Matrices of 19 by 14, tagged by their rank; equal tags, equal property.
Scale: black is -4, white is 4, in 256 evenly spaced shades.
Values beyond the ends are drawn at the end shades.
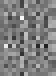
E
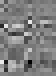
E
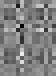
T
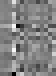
E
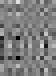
T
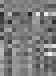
E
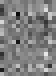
E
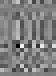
T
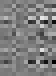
T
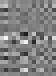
T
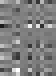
T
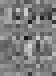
E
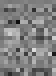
E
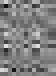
T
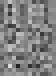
E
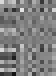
T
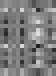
T
